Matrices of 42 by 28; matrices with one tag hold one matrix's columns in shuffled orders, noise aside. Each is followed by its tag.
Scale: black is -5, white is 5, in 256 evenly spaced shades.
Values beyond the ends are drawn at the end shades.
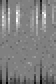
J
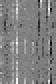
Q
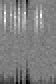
J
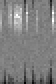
J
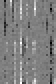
Q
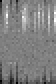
J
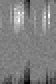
J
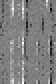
Q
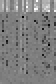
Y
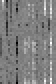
Q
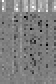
Y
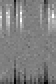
J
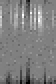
J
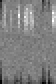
J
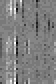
Q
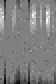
J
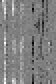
Q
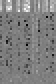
Y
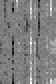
Q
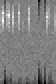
J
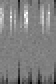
J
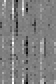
Q
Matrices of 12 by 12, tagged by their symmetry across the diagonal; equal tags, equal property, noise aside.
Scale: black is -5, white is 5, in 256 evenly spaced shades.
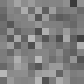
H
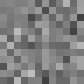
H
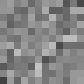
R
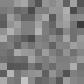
H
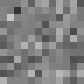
H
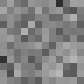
R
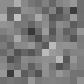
R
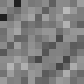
R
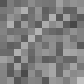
R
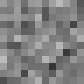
R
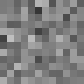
H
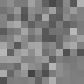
H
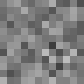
H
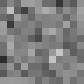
R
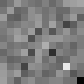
R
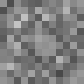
R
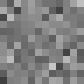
H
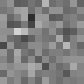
H
